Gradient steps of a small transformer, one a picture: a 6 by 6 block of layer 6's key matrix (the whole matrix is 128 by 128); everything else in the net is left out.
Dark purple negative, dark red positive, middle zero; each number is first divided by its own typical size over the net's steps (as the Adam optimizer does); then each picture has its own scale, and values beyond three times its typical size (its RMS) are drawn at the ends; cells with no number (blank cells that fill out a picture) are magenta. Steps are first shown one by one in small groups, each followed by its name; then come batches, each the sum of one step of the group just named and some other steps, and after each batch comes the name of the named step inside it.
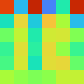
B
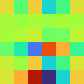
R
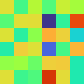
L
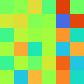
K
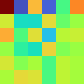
B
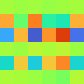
R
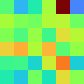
K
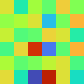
L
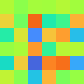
K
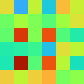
K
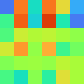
B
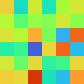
R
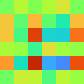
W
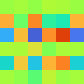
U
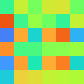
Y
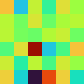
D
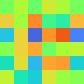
U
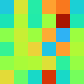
D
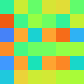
Y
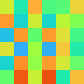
Y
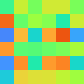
Y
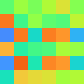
Y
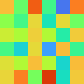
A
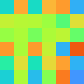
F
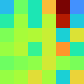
F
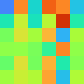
F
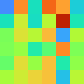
F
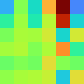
F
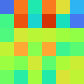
F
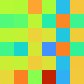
A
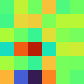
A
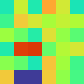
F
